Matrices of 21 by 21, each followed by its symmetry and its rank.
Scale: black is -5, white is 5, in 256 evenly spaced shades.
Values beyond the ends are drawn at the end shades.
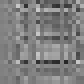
neither, rank two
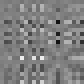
antisymmetric, rank two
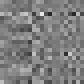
neither, rank three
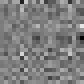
neither, rank three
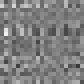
neither, rank three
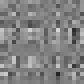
neither, rank three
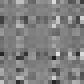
antisymmetric, rank two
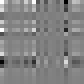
neither, rank one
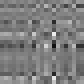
neither, rank two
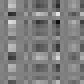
neither, rank one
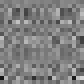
neither, rank two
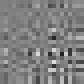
antisymmetric, rank two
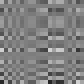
neither, rank one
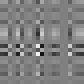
neither, rank one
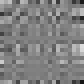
neither, rank two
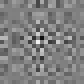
antisymmetric, rank two
